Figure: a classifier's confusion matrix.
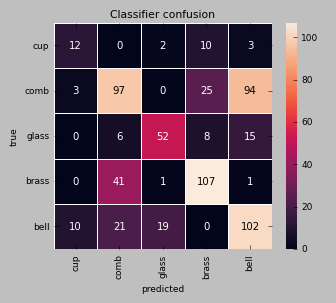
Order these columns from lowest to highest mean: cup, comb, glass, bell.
cup, glass, comb, bell
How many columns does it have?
5
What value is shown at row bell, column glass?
19
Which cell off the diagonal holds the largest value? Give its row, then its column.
comb, bell
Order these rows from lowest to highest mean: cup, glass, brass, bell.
cup, glass, brass, bell
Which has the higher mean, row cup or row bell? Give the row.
bell
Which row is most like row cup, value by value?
glass
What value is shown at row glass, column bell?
15
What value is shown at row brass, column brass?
107
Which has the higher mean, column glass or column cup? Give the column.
glass
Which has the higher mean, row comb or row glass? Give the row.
comb
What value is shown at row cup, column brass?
10
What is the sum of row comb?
219
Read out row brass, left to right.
0 41 1 107 1
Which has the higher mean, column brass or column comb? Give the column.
comb
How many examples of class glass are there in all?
81
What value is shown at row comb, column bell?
94
